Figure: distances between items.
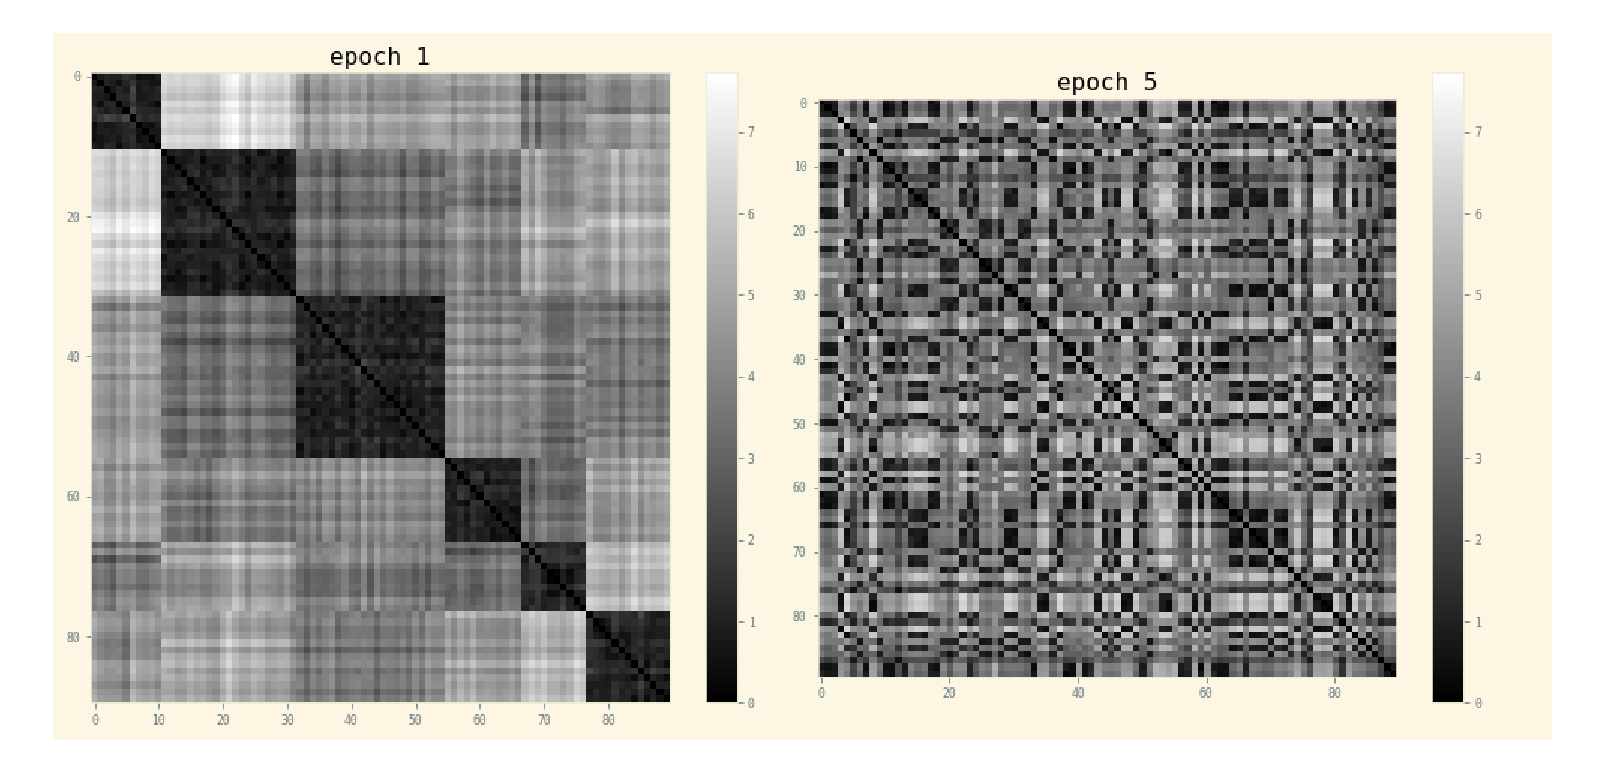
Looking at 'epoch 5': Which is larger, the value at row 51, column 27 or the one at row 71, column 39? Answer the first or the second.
the second
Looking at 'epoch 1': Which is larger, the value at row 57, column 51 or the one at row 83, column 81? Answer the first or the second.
the first
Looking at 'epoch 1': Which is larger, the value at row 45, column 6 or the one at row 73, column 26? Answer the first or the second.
the first
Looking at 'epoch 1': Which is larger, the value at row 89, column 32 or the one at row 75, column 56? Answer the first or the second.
the first
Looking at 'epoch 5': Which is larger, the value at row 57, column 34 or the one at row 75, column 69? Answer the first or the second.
the first
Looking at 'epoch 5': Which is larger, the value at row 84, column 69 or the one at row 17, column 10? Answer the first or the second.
the first
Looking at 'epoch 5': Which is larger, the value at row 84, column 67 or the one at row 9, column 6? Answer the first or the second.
the first
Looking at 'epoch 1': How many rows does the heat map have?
90
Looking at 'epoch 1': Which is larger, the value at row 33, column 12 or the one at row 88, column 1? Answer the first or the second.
the second
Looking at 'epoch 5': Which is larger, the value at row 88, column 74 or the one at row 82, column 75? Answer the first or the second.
the first
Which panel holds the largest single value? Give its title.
epoch 1
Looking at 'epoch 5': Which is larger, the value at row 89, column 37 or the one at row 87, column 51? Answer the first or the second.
the first
